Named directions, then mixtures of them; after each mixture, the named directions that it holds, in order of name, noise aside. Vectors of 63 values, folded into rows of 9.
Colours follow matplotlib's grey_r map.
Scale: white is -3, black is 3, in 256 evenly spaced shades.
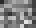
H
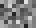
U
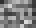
H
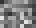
H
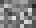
H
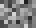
U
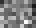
H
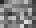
H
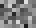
U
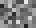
U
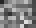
H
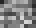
H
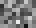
U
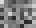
H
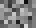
U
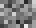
H, U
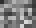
H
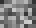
H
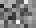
U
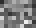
H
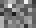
H, U
